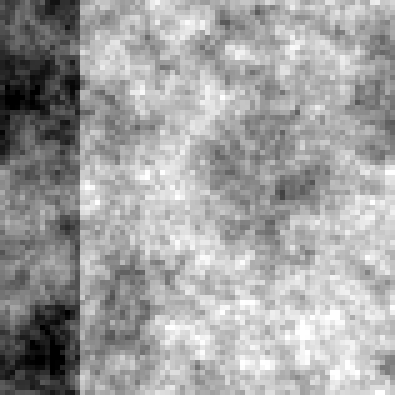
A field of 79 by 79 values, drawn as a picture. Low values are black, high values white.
Seam: vertical, 20% of the way across, the right part higher. Stripes: none. Ninth with the highest average: bottom right.
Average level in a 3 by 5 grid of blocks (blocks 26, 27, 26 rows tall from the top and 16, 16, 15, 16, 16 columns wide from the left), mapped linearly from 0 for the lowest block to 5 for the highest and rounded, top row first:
04444 / 24434 / 03555
